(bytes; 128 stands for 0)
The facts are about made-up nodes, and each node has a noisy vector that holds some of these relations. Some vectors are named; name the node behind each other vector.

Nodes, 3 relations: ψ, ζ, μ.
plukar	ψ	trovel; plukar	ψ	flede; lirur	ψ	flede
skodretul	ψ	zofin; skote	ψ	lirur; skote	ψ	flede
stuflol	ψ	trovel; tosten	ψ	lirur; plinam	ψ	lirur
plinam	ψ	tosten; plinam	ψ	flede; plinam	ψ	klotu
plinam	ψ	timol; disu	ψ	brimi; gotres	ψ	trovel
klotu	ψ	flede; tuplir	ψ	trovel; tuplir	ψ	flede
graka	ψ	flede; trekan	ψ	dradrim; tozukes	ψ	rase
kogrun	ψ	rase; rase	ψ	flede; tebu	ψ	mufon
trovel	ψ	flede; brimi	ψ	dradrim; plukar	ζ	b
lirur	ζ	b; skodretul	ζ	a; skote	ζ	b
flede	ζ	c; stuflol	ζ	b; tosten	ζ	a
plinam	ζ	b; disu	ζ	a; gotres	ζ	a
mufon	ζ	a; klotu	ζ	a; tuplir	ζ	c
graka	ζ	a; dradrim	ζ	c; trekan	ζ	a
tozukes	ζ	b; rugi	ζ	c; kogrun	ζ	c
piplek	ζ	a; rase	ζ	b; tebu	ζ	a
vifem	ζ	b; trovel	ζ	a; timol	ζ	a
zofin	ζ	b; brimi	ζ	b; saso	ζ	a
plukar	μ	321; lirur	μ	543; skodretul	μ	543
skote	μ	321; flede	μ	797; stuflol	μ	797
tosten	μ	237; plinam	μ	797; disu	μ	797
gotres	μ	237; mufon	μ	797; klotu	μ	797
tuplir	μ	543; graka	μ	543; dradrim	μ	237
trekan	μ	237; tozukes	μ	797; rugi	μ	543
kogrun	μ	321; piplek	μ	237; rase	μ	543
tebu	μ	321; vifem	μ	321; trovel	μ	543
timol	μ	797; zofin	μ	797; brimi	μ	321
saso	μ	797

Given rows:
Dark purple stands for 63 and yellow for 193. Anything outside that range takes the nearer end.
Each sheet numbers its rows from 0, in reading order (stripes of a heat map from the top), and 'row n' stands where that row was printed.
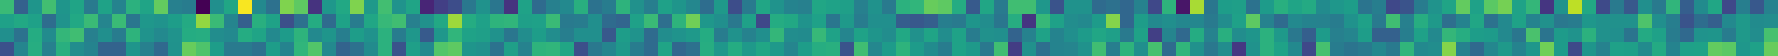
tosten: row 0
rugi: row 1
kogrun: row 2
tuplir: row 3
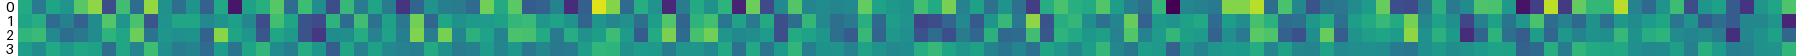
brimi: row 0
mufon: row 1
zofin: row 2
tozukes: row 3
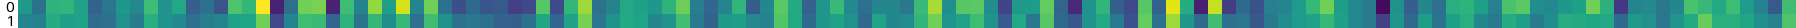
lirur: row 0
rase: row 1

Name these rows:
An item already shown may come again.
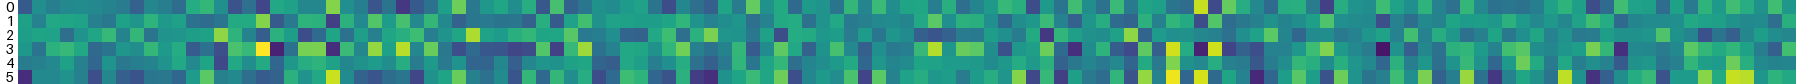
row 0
gotres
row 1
plinam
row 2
rugi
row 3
lirur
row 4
graka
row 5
trovel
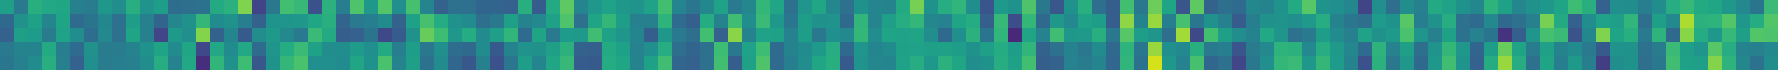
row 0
skote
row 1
plukar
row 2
stuflol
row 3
graka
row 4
klotu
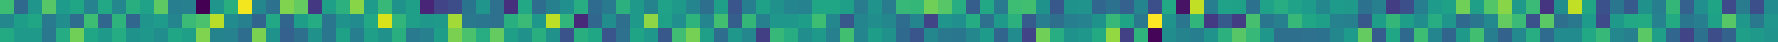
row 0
tosten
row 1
flede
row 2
dradrim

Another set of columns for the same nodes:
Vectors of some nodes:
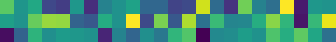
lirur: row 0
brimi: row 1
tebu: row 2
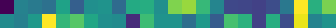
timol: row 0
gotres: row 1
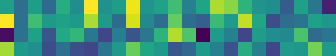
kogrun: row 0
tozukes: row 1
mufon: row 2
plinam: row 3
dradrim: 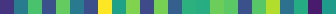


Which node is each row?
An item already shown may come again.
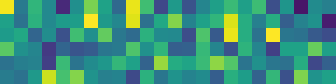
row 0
rase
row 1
kogrun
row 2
tuplir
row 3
plinam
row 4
rugi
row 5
gotres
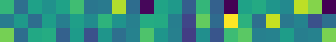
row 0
tosten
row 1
tuplir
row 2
plukar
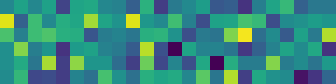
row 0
graka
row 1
tozukes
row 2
stuflol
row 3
klotu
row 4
trovel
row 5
flede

